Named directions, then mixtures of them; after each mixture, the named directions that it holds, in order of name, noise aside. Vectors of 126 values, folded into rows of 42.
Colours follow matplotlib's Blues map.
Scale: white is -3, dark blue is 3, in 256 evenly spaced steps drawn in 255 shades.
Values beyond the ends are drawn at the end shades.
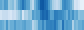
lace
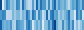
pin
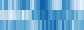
lace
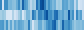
lace, pin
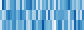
pin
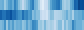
lace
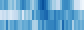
lace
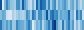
lace, pin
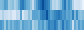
lace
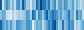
lace, pin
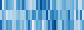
lace, pin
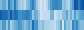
lace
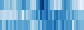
lace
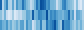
lace, pin
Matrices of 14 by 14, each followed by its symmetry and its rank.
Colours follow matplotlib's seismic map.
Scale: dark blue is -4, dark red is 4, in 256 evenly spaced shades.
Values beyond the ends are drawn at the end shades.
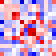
symmetric, rank three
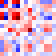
symmetric, rank three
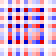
symmetric, rank one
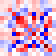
symmetric, rank three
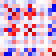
symmetric, rank three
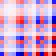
symmetric, rank one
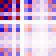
symmetric, rank one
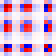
symmetric, rank one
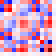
symmetric, rank two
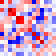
symmetric, rank three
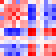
symmetric, rank two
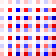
symmetric, rank one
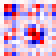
symmetric, rank two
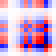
symmetric, rank one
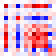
symmetric, rank two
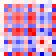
symmetric, rank two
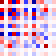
symmetric, rank two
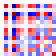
symmetric, rank two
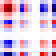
symmetric, rank one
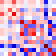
symmetric, rank three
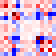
symmetric, rank three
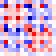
symmetric, rank two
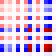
symmetric, rank one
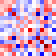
symmetric, rank three
